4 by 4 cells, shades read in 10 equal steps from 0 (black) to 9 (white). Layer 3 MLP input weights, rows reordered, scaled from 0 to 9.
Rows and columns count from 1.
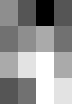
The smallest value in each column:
3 3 0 3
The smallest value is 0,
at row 1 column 3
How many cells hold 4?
3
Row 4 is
3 4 9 8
